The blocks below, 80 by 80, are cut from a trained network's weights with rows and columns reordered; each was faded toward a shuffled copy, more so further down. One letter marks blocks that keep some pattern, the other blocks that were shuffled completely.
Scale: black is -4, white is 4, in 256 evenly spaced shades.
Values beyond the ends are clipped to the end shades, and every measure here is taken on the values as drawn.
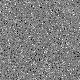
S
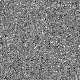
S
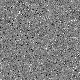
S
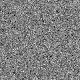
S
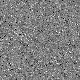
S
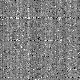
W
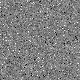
S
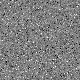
S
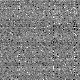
W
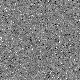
S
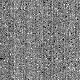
W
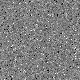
S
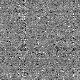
W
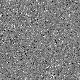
S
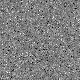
S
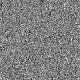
W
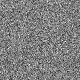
S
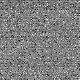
W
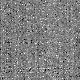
W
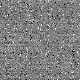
W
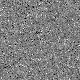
S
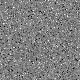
S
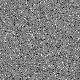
S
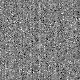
W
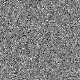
W
